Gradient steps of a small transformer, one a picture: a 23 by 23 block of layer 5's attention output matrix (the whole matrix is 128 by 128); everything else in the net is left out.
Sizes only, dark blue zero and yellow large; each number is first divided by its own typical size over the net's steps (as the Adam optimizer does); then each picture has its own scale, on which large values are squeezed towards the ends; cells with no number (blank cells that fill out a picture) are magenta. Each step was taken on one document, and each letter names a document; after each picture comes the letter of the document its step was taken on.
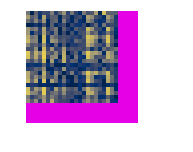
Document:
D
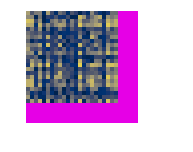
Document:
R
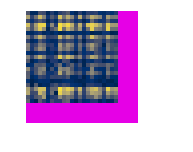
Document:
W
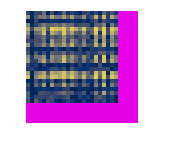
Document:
D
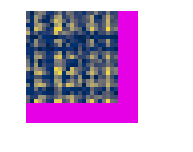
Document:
W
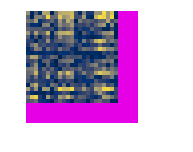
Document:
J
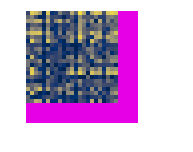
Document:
R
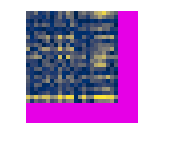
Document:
J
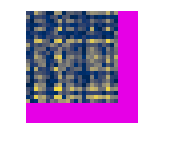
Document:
W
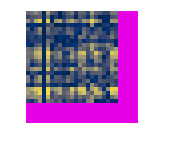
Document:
R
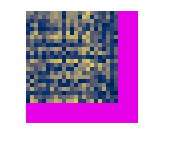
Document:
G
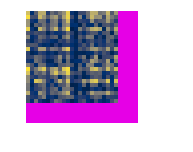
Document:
W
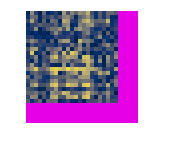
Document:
G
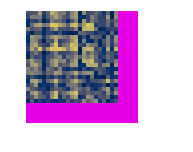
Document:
G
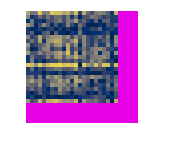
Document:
G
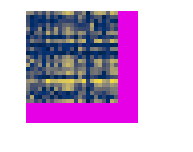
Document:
R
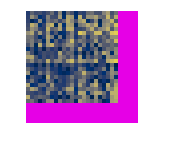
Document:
R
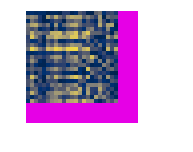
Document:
G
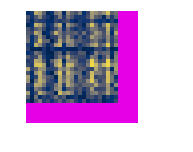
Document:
W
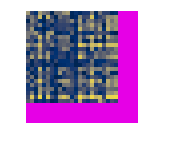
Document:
R
